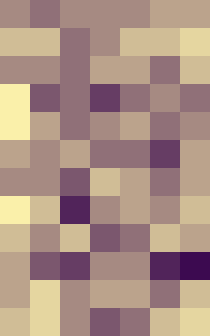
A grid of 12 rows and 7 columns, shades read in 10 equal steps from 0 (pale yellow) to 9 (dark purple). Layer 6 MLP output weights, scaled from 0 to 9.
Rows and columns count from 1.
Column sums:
27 42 58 52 45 52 38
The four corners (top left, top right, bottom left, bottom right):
4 3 2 1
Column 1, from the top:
4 2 4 0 0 3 4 0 2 3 3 2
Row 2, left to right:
2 2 5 4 2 2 1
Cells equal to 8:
2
